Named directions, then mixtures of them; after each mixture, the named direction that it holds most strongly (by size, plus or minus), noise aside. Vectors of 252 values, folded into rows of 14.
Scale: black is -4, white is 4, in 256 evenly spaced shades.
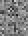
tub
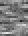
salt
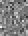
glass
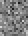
glass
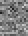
tub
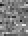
salt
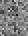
tub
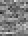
salt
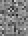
tub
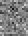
tub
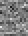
salt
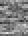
salt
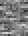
salt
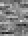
salt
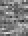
salt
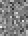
glass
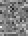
glass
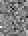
glass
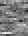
salt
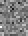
glass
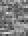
salt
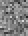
glass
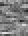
salt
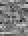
salt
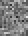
glass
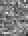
salt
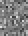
glass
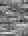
salt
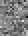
glass
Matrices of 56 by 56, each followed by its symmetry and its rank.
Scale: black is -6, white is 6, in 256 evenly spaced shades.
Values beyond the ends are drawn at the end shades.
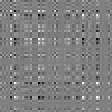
symmetric, rank two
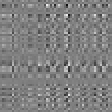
neither, rank two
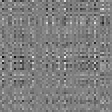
neither, rank three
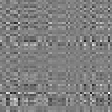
neither, rank two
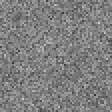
symmetric, full rank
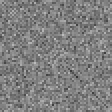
symmetric, full rank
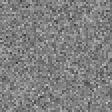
neither, full rank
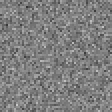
neither, full rank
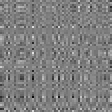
neither, rank three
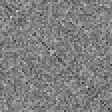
symmetric, full rank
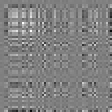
symmetric, rank two
